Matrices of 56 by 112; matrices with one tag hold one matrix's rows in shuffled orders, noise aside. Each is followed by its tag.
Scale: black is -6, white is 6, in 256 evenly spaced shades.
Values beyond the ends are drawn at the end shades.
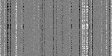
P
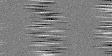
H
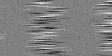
H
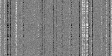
P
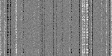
P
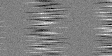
H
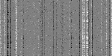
P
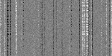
P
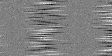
H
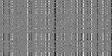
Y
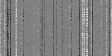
P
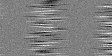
H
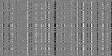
Y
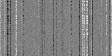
P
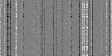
P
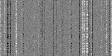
P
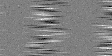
H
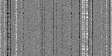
P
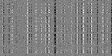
Y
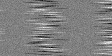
H
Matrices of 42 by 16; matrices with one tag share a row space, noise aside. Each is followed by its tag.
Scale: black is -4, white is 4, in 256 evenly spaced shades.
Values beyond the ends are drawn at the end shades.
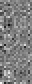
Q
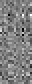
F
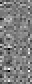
Q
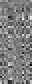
F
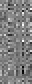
F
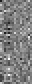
Q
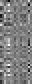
Q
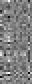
Q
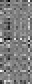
Q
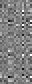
F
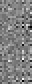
F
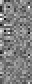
Q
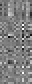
F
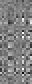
F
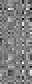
F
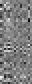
Q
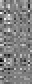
Q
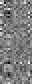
Q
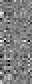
Q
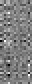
Q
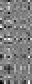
Q
